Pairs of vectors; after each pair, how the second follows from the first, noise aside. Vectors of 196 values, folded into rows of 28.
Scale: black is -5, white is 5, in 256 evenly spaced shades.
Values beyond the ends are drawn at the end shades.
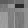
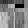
scaled up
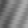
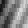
scaled up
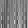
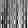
scaled up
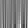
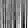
scaled up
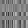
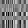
scaled up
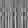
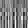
scaled up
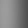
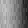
scaled up
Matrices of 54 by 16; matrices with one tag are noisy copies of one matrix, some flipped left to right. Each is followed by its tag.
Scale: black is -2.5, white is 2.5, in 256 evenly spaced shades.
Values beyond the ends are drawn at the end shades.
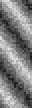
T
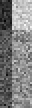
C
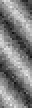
T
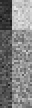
C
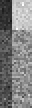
C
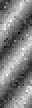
T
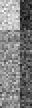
C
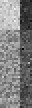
C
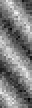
T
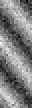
T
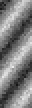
T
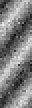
T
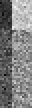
C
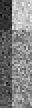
C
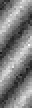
T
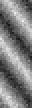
T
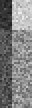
C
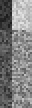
C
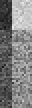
C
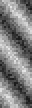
T
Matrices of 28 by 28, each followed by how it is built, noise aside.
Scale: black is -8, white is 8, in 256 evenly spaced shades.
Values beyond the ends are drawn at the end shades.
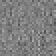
low rank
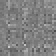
low rank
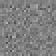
low rank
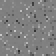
sparse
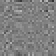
low rank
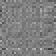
low rank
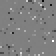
sparse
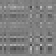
low rank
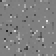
sparse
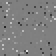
sparse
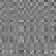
low rank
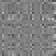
low rank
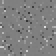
sparse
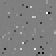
sparse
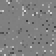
sparse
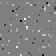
sparse
